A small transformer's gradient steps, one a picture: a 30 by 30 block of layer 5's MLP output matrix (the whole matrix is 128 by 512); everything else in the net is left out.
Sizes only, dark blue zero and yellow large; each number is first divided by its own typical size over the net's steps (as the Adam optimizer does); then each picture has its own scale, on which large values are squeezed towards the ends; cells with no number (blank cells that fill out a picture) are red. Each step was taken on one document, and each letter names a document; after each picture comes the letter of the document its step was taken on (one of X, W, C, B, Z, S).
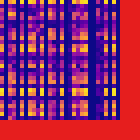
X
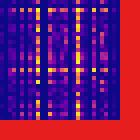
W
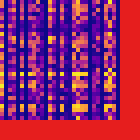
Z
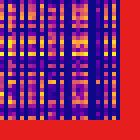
X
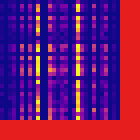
W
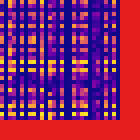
Z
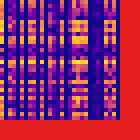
Z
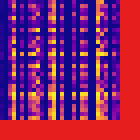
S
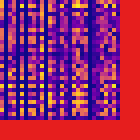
Z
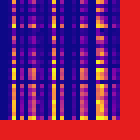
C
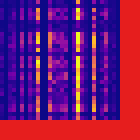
W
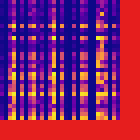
C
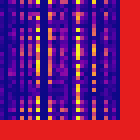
W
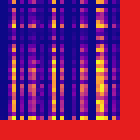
C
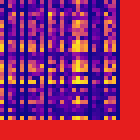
Z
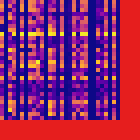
X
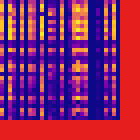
X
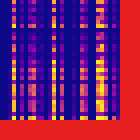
C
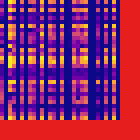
X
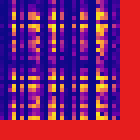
S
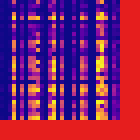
S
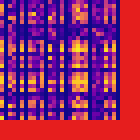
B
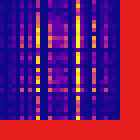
W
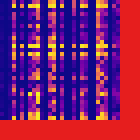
S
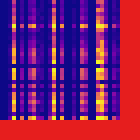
C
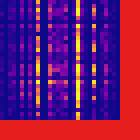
W
